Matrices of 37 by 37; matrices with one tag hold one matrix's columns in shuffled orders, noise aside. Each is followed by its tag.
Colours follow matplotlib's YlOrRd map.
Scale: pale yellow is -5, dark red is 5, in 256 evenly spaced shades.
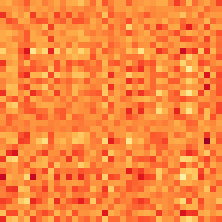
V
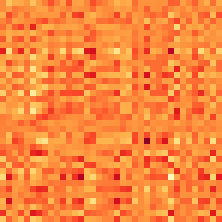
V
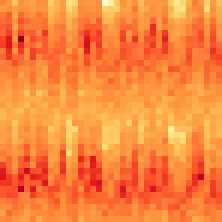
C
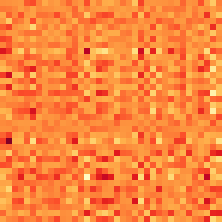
V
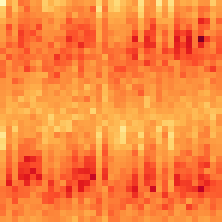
C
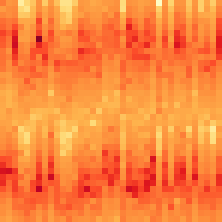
C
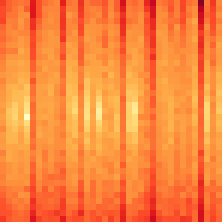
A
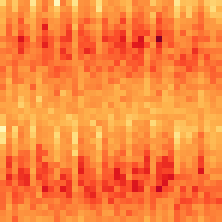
C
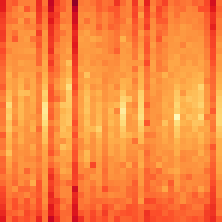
A
